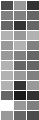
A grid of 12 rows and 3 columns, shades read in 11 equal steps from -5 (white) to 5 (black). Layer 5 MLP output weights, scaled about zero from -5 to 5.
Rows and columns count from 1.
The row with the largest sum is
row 10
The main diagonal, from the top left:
2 0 1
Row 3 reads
1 3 1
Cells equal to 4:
1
